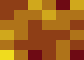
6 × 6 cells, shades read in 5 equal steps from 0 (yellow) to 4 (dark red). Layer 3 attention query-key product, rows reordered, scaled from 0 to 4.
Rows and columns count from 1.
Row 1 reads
3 3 1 2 4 1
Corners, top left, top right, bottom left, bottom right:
3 1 0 4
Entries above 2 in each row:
3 1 2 3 4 3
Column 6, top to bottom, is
1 2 3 2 3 4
